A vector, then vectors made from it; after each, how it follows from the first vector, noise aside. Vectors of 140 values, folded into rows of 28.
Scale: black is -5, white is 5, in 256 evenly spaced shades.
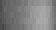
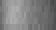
reversed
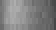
reversed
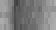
wrapped around
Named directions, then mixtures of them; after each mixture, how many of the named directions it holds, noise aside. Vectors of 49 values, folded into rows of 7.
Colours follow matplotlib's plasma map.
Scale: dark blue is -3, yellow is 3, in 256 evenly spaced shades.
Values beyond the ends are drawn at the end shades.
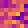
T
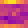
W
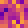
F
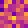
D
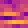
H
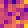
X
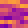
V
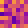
two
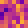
one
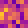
one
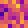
one
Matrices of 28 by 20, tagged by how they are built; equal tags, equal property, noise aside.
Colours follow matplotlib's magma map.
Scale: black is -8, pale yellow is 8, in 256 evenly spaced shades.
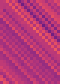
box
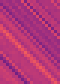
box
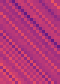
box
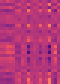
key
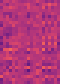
key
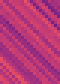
box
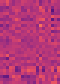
key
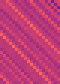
box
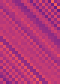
box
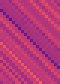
box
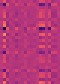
key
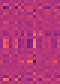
key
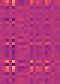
key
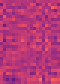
key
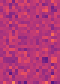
key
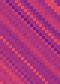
box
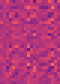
key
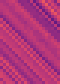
box
